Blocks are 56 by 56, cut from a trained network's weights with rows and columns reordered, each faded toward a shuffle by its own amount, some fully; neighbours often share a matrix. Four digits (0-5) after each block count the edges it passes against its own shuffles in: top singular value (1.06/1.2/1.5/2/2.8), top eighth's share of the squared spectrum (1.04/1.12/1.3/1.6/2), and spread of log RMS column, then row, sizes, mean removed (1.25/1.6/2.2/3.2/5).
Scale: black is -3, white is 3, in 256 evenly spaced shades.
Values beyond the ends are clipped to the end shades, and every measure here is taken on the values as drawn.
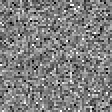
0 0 0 0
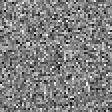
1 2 1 0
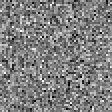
2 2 1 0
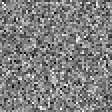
0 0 0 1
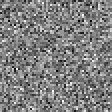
0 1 0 0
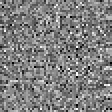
3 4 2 2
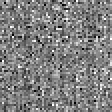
2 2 0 1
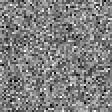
1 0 0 0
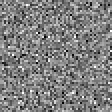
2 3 2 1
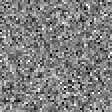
0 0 0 0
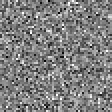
0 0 0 0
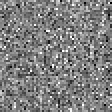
1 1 0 0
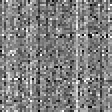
4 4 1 3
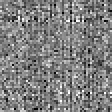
3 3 0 2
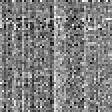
4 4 2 3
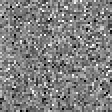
1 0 0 0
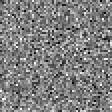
0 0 0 0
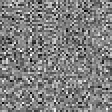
4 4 2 2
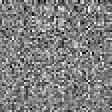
3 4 2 2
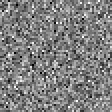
2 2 1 0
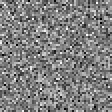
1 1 0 0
